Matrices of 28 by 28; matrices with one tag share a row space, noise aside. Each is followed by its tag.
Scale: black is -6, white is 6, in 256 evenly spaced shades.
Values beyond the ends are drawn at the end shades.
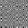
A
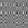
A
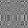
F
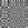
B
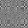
F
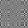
F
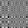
B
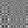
B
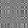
F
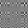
F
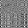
F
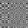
B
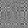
F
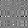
F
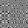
B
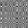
A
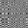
B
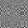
F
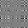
F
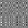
A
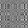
F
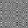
A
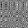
A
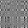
F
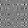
F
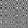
A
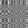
B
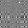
F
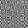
F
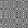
A
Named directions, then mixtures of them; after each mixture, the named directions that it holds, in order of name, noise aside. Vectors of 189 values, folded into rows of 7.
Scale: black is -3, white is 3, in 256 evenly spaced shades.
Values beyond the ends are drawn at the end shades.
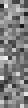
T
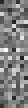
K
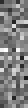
K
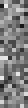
T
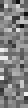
K, T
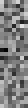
K, T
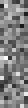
T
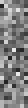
K, T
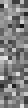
T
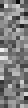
K, T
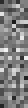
K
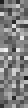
K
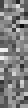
K, T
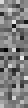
K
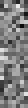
K, T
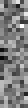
K, T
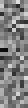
K, T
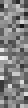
K, T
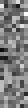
K, T
